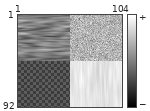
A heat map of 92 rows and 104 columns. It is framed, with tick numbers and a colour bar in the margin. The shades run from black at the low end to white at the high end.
The table splits into 2 rows of 2 panels. Panel 1,1: middling, streaked across. Panel 1,2: high, fine-grained. Panel 2,1: low, checkered. Panel 2,2: very high, streaked downward, faint in contrast.
